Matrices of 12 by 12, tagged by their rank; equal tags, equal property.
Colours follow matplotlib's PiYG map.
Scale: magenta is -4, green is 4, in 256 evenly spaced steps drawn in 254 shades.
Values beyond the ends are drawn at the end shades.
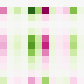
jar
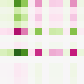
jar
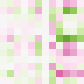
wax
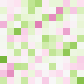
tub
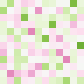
tub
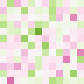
tub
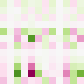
wax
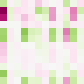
wax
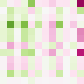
wax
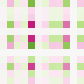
jar
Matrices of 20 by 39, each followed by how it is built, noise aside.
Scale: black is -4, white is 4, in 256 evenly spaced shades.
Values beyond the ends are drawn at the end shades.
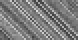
Toeplitz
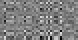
low rank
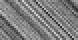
Toeplitz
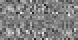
low rank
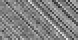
Toeplitz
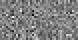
low rank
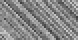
Toeplitz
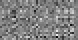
low rank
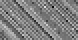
Toeplitz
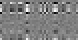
low rank
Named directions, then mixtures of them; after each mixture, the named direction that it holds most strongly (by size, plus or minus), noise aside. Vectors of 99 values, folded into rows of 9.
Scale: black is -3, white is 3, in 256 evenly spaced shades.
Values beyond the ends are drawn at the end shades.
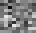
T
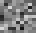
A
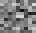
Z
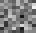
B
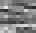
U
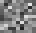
A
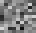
A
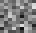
B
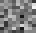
B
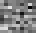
A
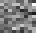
Z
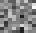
B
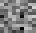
B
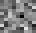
B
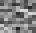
Z
